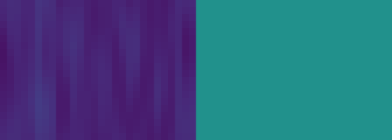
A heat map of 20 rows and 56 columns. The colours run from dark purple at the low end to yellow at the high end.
The table splits into one row of 2 panels. Panel 1,1: very low, streaked downward, faint in contrast. Panel 1,2: middling, flat.
